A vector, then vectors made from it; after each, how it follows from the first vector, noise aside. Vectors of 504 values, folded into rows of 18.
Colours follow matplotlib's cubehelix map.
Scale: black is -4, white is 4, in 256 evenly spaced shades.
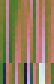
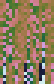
sign-scrambled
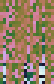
sign-scrambled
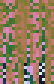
sign-scrambled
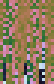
sign-scrambled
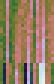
copied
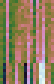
copied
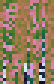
sign-scrambled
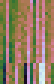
copied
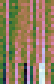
copied
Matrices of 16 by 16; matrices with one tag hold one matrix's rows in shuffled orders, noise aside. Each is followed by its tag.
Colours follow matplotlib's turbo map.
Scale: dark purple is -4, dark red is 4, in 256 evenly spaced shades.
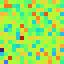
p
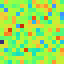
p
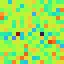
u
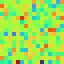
u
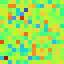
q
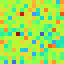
u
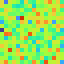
p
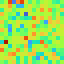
q
